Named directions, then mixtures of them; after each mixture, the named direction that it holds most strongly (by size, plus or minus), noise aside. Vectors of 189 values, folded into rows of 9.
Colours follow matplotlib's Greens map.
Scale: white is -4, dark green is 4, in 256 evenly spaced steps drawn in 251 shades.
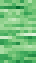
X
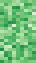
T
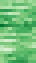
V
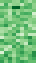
T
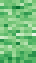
X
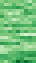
X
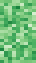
T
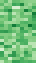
T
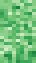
T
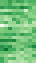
V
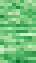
X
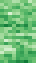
V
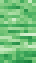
X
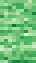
X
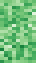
T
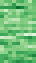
X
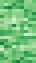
X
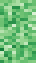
T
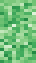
T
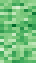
T
